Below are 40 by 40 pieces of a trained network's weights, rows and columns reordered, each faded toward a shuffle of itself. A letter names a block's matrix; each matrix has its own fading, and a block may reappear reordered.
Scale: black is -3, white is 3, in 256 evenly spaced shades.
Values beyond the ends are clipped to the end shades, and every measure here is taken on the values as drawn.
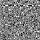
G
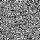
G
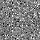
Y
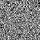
G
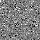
Y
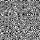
G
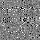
Y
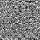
G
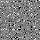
Y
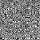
G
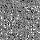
Y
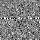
G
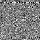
G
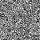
Y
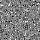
Y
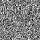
G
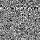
G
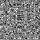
G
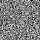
Y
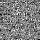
G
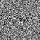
G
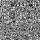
G
